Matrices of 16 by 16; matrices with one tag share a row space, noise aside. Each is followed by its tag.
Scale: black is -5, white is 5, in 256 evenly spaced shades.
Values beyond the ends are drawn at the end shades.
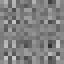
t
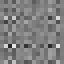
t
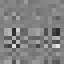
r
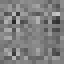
r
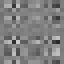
r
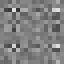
r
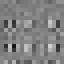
t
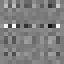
t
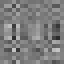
r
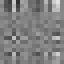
r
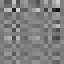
r
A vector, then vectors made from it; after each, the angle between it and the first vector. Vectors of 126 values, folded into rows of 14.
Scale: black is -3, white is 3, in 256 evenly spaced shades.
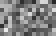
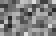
nearly opposite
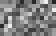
nearly parallel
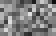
nearly parallel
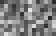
orthogonal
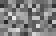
orthogonal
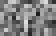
partly aligned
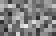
orthogonal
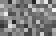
partly aligned
